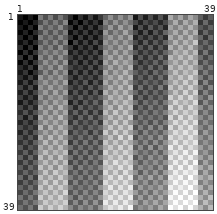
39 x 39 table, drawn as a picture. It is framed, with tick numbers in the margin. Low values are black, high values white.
Slope: up to the bottom right. Ninth with the highest average: bottom right. Stripes: upright, repeating 3 times. Ninth with the lowest average: top left.
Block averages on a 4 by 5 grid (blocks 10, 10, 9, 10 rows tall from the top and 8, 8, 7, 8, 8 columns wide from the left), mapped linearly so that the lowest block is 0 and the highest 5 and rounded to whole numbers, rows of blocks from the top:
0 0 2 1 3 / 1 1 3 1 3 / 2 2 4 2 4 / 3 2 5 3 5
